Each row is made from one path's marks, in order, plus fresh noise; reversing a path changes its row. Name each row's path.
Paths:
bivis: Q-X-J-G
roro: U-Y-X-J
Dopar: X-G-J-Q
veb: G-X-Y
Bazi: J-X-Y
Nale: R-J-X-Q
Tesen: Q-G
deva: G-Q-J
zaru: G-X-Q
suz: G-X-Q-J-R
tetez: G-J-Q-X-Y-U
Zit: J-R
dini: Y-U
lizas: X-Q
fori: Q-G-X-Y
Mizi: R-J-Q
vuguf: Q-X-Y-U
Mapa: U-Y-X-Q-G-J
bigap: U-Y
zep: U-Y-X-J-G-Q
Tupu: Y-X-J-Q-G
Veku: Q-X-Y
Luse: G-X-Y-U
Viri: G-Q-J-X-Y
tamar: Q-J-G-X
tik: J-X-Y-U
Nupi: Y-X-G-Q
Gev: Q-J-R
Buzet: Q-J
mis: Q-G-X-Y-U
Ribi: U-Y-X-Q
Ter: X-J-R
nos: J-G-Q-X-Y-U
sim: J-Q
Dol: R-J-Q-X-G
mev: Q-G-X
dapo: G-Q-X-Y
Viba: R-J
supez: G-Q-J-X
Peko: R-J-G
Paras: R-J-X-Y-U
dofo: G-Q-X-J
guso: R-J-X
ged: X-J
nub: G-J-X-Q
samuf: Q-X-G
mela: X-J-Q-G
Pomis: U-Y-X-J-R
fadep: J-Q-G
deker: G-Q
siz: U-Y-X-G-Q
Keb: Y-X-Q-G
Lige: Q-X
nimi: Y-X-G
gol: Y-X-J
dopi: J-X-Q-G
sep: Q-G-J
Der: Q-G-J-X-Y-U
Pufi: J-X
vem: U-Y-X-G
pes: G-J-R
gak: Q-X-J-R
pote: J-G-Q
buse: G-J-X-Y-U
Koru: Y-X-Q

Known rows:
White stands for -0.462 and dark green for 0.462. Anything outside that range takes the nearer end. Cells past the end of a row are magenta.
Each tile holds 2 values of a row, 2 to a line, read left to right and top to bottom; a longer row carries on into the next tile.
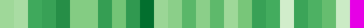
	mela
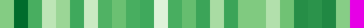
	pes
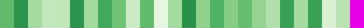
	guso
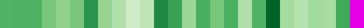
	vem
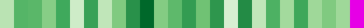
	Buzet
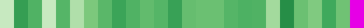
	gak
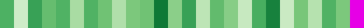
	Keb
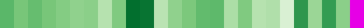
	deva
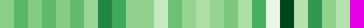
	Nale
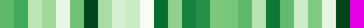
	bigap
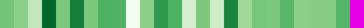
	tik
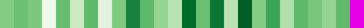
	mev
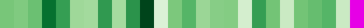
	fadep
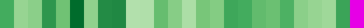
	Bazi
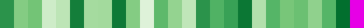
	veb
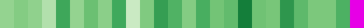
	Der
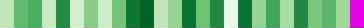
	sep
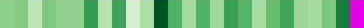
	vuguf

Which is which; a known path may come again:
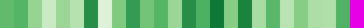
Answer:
Lige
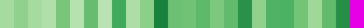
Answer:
mis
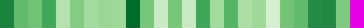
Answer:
deker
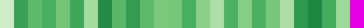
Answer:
Ter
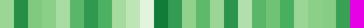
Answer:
Pomis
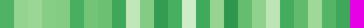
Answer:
tetez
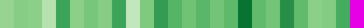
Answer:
Der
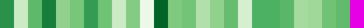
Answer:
Koru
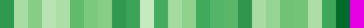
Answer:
dapo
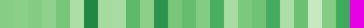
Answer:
Mapa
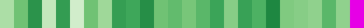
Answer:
samuf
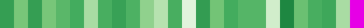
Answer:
nub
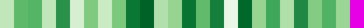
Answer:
sep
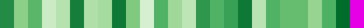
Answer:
veb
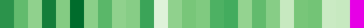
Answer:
Pufi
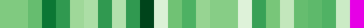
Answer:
fadep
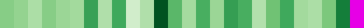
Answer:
vuguf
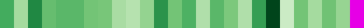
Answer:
nimi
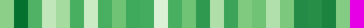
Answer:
pes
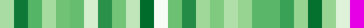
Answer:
Peko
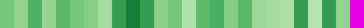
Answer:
dofo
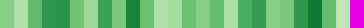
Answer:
Dopar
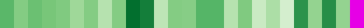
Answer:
deva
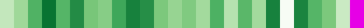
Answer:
ged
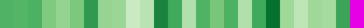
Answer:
vem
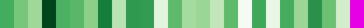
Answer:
sim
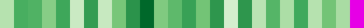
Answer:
Buzet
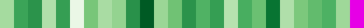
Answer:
Tesen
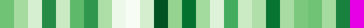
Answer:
dini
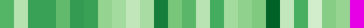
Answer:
gol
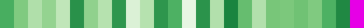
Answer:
Luse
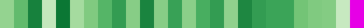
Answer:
bivis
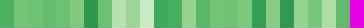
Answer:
zep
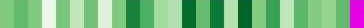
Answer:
mev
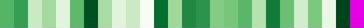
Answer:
bigap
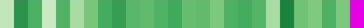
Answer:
gak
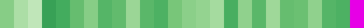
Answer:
nos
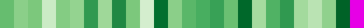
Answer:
Veku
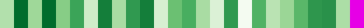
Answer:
Zit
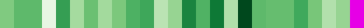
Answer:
tamar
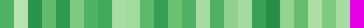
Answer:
Tupu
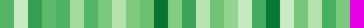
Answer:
Keb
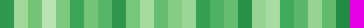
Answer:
Viri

